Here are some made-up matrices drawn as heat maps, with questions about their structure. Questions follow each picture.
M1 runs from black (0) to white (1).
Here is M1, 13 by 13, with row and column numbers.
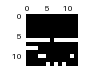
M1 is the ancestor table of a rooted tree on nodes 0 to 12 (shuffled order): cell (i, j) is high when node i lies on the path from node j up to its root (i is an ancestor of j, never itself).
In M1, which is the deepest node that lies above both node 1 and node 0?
8
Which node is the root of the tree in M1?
6
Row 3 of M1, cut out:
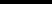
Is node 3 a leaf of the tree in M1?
yes
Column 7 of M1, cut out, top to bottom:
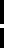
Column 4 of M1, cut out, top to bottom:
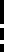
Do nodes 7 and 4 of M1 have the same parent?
no
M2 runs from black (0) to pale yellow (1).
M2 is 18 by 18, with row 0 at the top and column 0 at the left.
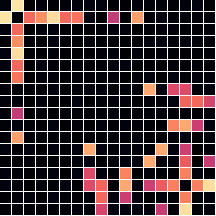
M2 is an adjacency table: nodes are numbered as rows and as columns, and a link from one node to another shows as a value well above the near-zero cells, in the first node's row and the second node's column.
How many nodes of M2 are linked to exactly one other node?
8
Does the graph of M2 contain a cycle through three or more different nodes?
yes
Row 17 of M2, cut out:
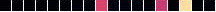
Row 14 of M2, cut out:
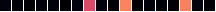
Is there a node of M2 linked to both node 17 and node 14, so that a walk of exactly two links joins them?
yes
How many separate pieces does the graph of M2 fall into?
2
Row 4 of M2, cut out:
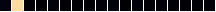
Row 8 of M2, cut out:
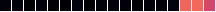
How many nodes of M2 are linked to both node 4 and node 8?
0
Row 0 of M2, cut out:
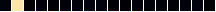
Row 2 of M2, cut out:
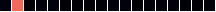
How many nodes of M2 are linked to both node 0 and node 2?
1
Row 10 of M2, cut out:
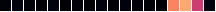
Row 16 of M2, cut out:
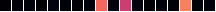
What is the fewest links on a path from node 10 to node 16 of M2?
1
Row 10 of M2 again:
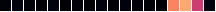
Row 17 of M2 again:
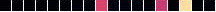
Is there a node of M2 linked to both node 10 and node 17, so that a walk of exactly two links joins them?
yes
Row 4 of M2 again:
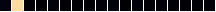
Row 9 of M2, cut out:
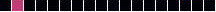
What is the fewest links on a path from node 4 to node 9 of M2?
2
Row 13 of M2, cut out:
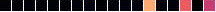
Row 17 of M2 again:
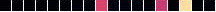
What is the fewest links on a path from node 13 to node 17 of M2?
1
